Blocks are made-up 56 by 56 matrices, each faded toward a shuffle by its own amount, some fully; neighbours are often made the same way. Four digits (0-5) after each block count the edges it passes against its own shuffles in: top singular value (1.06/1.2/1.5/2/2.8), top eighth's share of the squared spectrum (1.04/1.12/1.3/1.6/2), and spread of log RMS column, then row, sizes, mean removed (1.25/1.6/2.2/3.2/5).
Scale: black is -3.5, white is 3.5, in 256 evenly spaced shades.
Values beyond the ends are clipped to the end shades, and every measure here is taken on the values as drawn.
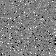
2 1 0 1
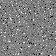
0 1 0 0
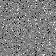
2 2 1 0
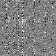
3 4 3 0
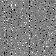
2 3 2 0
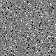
2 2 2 0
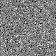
1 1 0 0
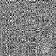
4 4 2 2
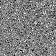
0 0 0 0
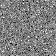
1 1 0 0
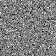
1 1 0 0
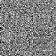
3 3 2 1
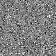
2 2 0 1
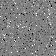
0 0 0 0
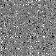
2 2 2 2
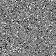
2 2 0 0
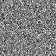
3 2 1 0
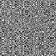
4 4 2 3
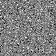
2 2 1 0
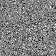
2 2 0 1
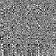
4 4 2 2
